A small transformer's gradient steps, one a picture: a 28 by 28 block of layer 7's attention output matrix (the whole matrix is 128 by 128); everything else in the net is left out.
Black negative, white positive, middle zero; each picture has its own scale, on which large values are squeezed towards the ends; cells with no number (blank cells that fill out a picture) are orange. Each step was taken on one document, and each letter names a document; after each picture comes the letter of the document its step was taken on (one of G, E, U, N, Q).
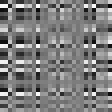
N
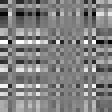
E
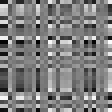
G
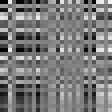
E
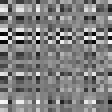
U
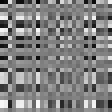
U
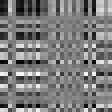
E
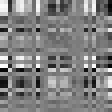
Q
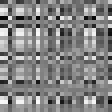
U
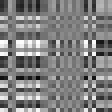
E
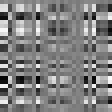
Q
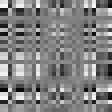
N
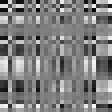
N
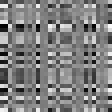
G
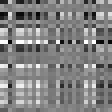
E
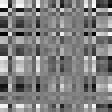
N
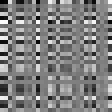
G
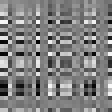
G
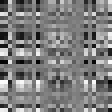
Q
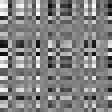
G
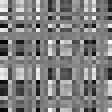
G
